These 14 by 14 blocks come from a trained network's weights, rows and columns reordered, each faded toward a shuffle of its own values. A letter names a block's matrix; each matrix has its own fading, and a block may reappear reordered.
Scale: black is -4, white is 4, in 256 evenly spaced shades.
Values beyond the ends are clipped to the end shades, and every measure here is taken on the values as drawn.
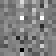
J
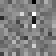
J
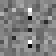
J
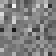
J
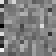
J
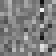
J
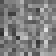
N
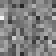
N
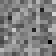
N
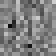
N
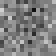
N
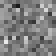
N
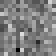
N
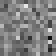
J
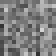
N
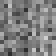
N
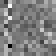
J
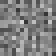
N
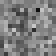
N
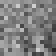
N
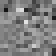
J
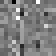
J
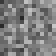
N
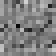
N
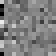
J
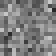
N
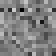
N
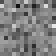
J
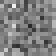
N
